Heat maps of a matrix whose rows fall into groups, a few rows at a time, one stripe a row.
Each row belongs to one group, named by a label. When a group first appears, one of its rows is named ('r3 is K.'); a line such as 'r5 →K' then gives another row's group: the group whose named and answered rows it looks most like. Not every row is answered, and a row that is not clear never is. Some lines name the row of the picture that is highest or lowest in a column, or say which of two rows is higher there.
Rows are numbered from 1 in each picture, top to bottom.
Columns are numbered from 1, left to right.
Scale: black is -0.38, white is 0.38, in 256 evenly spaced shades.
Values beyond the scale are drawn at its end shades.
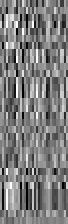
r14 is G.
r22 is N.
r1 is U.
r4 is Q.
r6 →U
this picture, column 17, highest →4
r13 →G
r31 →U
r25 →Q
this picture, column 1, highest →4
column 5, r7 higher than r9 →Yes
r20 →G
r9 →G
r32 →N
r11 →U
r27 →Q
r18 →G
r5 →U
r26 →U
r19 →U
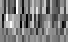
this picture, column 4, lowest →5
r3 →Q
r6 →G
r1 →G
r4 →Q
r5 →U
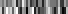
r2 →Q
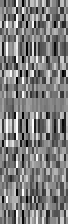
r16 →N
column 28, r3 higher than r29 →Yes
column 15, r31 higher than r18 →No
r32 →G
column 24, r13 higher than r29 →No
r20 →G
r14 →U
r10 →N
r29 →Q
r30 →U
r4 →Q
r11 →Q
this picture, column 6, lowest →26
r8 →Q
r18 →Q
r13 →N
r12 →U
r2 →U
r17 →G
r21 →Q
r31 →G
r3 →G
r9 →G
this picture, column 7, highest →21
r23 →G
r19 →Q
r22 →N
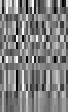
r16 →N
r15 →N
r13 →U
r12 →U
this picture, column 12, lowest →6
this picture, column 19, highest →6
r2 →Q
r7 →U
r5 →U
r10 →N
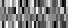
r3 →U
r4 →Q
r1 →Q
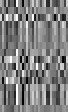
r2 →N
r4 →N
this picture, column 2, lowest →12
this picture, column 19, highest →10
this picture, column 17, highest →3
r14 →G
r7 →N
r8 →G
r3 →Q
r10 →G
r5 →N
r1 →G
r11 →U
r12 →Q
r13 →G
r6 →N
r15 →G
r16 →N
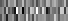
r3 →N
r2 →G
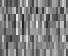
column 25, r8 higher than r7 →Yes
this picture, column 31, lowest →2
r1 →N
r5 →G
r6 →N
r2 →U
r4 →G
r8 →U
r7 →N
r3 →G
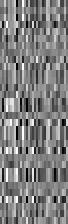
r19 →U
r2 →U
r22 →Q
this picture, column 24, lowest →9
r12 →U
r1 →U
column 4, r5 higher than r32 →Yes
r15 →Q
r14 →G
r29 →Q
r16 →Q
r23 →N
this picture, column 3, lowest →14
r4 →Q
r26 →Q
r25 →Q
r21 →U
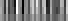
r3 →G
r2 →G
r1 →G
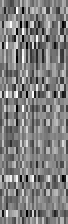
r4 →Q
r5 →U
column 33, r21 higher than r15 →Yes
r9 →U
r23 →N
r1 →N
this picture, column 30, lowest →2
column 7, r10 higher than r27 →Yes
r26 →Q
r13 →G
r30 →N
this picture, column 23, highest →2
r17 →N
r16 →U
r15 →N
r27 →G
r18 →U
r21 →N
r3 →U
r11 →N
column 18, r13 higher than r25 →No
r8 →U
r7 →Q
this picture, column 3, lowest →2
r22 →U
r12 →U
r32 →G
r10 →U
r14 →Q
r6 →G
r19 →N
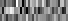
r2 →Q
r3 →N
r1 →G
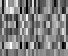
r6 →U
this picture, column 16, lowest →1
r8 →N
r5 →N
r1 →Q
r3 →N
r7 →Q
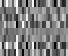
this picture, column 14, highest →3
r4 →U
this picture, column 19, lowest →4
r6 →G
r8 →G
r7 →Q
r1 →Q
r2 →G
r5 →N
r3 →N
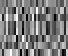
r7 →N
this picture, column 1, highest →3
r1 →U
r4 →G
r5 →G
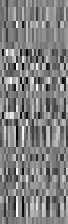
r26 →N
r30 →G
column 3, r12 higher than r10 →Yes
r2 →U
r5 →N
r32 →N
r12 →Q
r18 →N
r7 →N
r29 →G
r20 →U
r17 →Q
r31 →G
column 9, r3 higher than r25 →No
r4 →G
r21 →U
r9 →U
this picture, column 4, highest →8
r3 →U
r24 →G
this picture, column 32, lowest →12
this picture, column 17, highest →12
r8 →Q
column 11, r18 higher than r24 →Yes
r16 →G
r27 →G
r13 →G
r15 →G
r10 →G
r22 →G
